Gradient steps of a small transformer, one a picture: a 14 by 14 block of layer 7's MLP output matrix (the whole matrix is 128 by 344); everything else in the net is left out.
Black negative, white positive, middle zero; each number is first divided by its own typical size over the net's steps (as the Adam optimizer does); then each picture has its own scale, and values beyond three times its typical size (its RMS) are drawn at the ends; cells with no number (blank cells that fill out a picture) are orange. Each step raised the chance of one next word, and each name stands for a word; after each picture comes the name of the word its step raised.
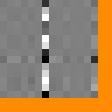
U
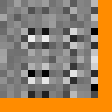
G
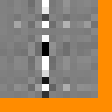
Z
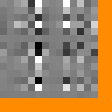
Z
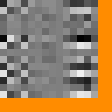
G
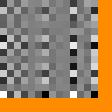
G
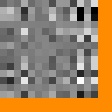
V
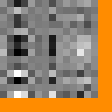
G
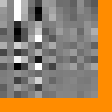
V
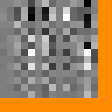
V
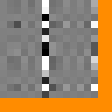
Z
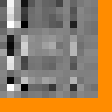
Z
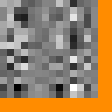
V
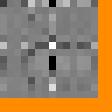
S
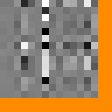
S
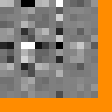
S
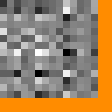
G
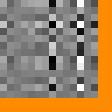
Z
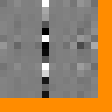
S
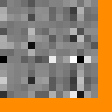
U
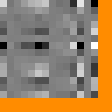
S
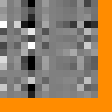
Z
